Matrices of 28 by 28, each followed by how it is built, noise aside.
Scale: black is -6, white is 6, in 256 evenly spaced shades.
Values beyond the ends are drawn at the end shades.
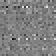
uneven rows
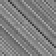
Toeplitz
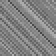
Toeplitz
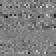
uneven rows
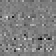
uneven rows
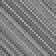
Toeplitz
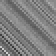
Toeplitz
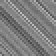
Toeplitz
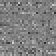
uneven rows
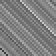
Toeplitz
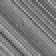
Toeplitz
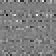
uneven rows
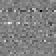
uneven rows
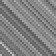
Toeplitz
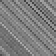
Toeplitz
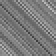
Toeplitz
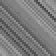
Toeplitz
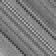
Toeplitz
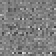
uneven rows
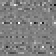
uneven rows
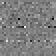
uneven rows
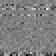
uneven rows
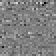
uneven rows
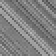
Toeplitz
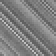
Toeplitz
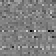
uneven rows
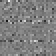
uneven rows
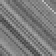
Toeplitz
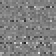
uneven rows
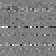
uneven rows
